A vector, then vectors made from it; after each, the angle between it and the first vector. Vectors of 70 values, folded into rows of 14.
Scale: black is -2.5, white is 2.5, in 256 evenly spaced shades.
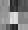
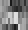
nearly parallel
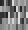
orthogonal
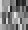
partly aligned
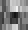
nearly opposite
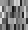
orthogonal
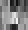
nearly parallel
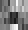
nearly opposite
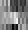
nearly parallel
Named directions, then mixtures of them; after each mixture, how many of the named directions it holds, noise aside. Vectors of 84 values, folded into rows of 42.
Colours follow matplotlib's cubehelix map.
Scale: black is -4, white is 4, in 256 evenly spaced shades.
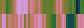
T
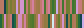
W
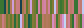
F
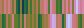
one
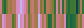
two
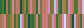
one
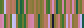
one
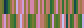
three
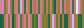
three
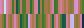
three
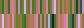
three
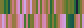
two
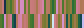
one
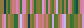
three
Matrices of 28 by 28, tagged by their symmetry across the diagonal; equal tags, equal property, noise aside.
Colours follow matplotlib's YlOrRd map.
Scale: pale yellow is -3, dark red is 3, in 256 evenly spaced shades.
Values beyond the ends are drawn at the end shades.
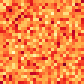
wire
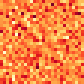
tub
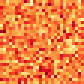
tub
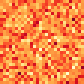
wire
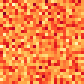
tub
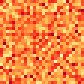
wire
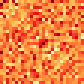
wire
